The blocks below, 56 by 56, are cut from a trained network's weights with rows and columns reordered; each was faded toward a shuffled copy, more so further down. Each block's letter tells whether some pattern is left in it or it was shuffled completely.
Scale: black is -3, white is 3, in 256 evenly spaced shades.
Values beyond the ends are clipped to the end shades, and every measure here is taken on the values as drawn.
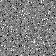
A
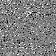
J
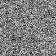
J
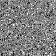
J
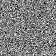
J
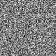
J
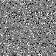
J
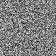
A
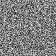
J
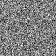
J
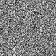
J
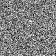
J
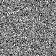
A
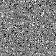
J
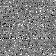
J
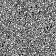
A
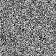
J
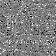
J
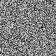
A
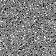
A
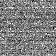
J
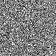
A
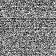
J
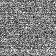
J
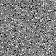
J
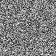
J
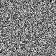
J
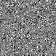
J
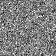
A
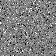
A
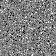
A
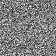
A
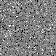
J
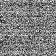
J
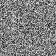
J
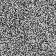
A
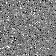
A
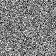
A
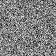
A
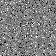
A
